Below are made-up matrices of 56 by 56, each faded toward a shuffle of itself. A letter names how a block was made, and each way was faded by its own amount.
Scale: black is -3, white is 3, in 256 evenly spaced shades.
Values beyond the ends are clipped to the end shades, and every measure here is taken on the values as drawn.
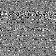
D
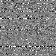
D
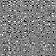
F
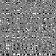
F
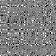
F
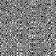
F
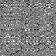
F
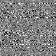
D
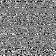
D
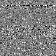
D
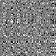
F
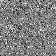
D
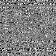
D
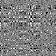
F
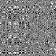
F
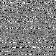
D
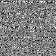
D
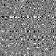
F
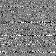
D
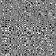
F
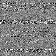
D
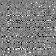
F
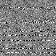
D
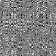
F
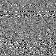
D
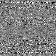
D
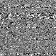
D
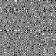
F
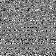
D
